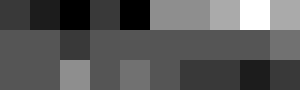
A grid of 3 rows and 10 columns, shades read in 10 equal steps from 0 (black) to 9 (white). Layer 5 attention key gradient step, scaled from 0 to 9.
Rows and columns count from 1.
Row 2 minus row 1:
1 2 2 1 3 -2 -2 -3 -6 -2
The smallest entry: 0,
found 2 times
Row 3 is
3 3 5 3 4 3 2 2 1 2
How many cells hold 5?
3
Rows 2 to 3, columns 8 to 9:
3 3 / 2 1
